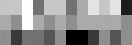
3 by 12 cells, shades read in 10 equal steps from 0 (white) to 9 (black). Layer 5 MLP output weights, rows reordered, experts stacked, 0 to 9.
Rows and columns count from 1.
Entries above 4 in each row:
3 0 8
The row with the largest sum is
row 3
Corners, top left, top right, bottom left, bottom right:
2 8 4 4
